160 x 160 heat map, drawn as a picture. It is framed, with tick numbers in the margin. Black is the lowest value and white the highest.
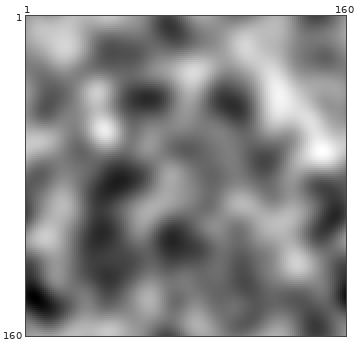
Histogram: bell-shaped. Lone odd cells: none. Mirror symmetry: none. Grain: smooth. Average level on the scale: 50%.
